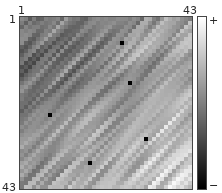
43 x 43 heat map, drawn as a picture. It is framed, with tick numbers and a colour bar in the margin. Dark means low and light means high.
Lone odd cells: 5, each lower than its neighbours. Ninth with the highest average: bottom right. Ninth with the lowest average: top left. Slope: up to the bottom right.
